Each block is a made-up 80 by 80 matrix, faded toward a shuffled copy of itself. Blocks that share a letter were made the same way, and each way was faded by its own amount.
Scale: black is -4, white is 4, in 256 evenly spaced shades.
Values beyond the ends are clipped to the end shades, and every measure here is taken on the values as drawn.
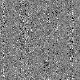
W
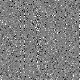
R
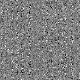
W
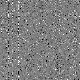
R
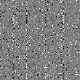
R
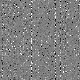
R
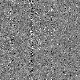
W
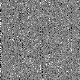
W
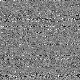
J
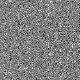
W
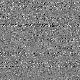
J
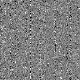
W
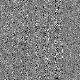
W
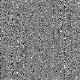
W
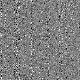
W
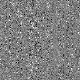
W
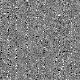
W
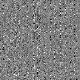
W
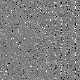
R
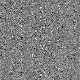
W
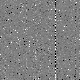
R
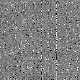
R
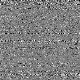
J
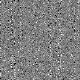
W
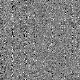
W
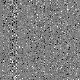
R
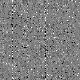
R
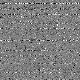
J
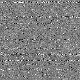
J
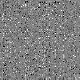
R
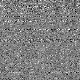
J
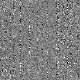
W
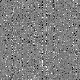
R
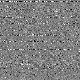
J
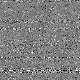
J
